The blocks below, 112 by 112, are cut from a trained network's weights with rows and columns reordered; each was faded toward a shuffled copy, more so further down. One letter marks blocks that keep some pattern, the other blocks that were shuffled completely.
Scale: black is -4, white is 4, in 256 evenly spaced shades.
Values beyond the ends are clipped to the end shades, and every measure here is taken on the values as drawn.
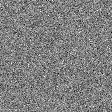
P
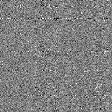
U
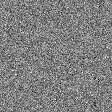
P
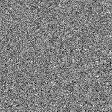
U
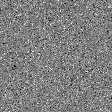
P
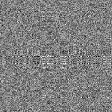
U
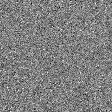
P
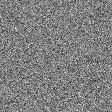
P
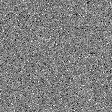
P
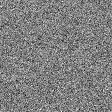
P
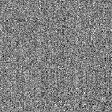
U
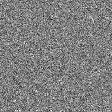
U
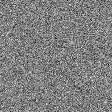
P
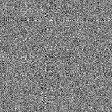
U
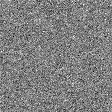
P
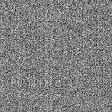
U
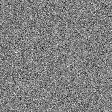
P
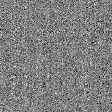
U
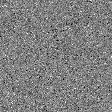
P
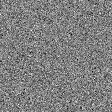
P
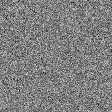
P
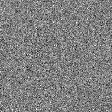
U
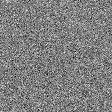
P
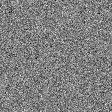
P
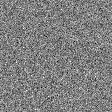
P
